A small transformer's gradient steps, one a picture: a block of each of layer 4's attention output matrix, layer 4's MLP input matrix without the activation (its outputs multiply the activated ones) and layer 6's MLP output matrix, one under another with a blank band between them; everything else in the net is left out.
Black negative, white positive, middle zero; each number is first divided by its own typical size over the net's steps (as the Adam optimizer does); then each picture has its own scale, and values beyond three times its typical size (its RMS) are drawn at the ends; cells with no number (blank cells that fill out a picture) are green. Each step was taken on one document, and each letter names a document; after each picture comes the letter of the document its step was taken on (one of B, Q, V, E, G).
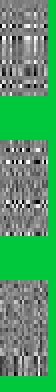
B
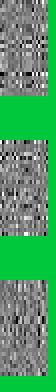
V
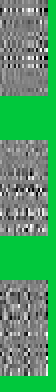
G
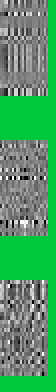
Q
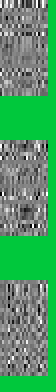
V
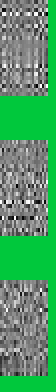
B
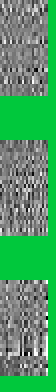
B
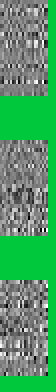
B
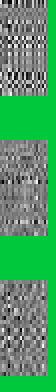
Q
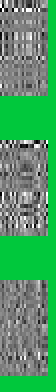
V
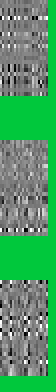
G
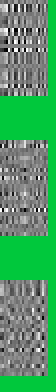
Q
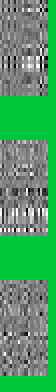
G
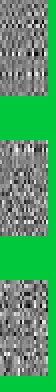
B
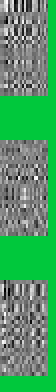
Q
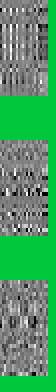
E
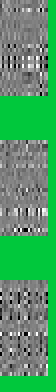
G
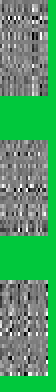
G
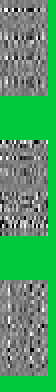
V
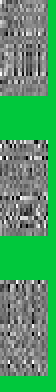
V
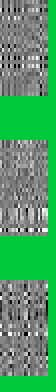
G
